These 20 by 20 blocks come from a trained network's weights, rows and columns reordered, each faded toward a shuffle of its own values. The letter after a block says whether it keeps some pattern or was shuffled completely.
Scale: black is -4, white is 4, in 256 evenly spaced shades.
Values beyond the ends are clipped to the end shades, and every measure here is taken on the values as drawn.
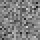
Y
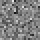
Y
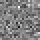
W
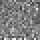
W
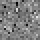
Y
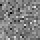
Y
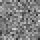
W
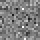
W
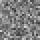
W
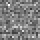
W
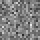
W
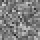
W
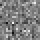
W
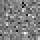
Y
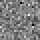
Y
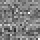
W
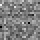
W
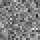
Y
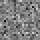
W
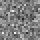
Y
